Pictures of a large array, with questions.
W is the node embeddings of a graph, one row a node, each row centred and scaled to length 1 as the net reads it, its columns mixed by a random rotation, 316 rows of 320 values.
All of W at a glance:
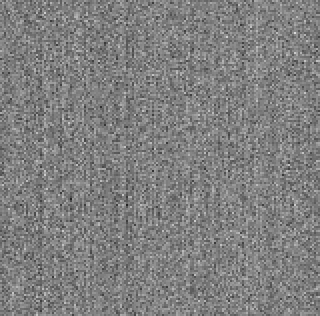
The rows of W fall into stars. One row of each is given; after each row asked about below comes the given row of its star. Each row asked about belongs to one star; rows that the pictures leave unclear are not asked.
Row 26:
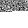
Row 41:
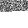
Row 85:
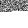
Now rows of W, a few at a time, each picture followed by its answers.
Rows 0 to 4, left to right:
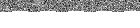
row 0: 85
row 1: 41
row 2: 26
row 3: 26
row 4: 26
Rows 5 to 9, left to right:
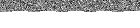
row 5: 41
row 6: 41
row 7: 26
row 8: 85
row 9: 41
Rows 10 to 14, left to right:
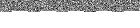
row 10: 26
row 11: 41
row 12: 26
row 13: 26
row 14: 85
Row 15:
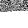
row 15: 41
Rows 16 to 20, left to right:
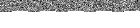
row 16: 26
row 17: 85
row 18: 85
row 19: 85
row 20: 41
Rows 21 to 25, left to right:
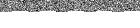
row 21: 41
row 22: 41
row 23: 85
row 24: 85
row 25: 85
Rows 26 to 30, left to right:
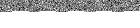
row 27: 41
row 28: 26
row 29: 41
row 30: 41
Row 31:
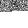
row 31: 85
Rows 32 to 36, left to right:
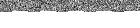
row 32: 85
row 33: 85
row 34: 41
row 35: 26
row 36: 26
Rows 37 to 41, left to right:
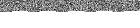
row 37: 26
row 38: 26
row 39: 85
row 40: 26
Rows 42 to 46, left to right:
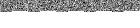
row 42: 85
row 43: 26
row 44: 41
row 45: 85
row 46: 85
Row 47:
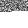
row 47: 26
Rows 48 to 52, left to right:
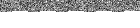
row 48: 41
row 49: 85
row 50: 85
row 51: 85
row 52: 85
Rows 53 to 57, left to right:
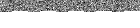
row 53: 26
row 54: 26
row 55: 26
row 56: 85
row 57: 85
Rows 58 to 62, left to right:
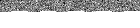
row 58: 26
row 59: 26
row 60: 41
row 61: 41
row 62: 85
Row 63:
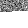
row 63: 85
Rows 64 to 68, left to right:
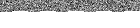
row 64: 26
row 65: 41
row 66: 85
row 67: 41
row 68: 85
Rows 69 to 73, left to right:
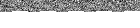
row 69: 85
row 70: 41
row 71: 41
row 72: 41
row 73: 85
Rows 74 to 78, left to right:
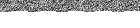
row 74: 41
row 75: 41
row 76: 85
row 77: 26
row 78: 26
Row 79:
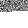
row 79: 85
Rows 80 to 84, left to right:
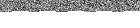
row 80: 26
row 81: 41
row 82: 26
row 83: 85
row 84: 85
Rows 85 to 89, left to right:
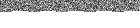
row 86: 41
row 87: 85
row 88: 85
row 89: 85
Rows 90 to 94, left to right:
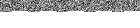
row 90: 85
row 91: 41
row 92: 41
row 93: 26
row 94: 85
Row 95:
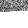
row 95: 41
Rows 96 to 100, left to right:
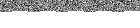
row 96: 85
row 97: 41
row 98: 26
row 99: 26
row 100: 85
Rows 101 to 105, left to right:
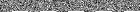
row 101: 41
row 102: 41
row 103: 26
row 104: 85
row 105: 26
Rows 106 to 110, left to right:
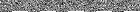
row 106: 26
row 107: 26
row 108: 26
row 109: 41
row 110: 26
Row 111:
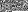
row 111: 26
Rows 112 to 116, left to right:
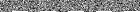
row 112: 85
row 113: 41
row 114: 26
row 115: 26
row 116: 41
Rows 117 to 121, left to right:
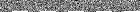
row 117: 26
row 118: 26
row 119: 26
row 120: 26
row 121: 41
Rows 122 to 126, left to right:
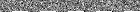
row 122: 26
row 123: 26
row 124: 26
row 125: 85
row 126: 85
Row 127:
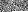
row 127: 41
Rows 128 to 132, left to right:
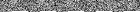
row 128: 41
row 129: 41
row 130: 41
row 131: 85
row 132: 41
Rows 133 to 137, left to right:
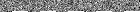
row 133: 26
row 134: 26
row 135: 85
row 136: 41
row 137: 26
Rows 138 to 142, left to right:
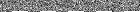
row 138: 85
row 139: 26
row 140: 85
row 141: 26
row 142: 41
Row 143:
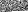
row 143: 41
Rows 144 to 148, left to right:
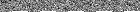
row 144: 41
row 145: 26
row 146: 41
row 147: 26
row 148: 26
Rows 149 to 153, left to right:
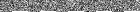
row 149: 26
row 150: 85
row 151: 41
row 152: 26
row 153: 26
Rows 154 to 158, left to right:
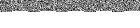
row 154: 41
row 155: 26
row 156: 41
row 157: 26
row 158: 26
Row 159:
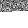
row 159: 85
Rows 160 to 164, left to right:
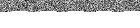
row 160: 41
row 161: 41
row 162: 41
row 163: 41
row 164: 26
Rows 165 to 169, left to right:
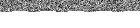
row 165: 85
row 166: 41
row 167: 85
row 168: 41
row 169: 41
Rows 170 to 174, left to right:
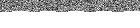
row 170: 26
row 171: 26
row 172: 26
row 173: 41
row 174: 26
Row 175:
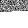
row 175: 85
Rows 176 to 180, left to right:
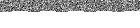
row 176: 41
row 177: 26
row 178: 26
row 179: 85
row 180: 41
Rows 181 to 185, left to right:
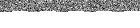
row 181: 85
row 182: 41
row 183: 26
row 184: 85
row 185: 85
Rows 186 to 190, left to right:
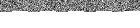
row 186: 85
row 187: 41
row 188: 26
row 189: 85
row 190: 41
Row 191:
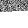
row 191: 41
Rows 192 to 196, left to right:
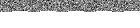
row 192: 85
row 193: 26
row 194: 26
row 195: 85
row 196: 85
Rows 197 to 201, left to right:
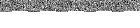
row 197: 85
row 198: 85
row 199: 85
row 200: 26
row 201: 85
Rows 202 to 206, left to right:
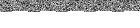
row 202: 41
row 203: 85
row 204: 26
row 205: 85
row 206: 85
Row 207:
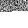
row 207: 85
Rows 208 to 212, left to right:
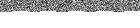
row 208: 26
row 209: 26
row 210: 85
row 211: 26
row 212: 26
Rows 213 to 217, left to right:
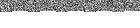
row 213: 26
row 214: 26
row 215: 26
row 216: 41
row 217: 85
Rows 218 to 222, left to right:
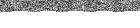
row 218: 41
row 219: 85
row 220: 85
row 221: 85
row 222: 41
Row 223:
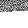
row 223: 26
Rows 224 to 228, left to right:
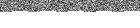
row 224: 41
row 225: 41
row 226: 41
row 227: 26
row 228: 26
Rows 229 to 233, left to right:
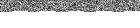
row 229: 26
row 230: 85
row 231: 26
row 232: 85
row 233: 85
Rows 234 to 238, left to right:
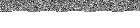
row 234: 26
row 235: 41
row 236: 41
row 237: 41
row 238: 26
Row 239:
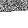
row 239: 26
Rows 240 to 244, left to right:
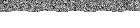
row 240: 85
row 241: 41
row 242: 26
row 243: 85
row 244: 85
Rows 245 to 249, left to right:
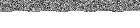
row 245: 85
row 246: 85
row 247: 26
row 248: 85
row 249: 26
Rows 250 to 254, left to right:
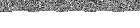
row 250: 26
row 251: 41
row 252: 41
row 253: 85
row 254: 41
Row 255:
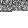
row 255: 85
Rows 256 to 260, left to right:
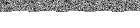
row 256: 41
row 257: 41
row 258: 85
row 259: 41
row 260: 26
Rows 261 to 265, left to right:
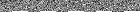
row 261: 26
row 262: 41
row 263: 26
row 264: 85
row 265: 26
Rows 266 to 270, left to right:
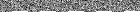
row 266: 41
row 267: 85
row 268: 85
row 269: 26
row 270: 26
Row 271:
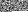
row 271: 41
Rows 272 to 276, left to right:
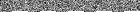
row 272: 85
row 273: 26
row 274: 85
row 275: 85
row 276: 41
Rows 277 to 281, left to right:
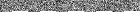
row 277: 41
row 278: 26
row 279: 41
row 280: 41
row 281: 85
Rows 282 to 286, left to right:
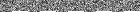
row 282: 85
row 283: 26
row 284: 26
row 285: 85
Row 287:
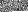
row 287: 41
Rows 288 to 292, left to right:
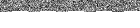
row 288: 41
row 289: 41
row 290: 41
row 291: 26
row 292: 85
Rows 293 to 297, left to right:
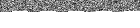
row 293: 26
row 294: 26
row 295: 26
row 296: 41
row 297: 41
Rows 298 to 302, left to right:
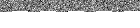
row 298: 41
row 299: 85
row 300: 26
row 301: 26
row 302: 85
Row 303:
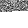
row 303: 41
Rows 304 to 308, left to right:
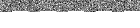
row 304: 26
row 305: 41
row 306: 41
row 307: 26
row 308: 85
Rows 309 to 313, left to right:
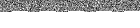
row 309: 85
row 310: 85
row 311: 26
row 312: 41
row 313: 26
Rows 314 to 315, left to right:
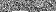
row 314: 26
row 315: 41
